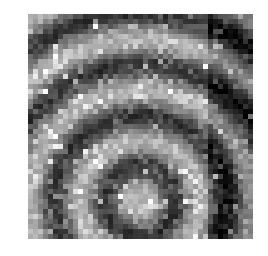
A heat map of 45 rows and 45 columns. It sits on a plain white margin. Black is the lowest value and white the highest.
Rings: centred on the bottom middle. Ninth with the lowest average: top right. Seam: vertical, 80% of the way across, the left part higher.
